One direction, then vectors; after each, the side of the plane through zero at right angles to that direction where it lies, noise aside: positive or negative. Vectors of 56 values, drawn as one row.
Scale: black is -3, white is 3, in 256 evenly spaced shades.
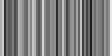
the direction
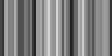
negative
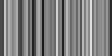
negative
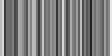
positive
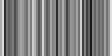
positive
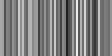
positive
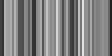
negative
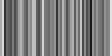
positive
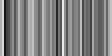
positive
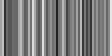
positive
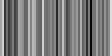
positive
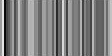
positive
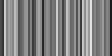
negative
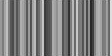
positive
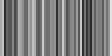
positive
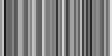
positive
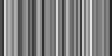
negative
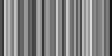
negative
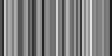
negative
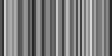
negative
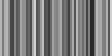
positive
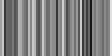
positive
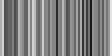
positive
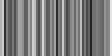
positive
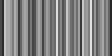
negative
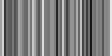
positive
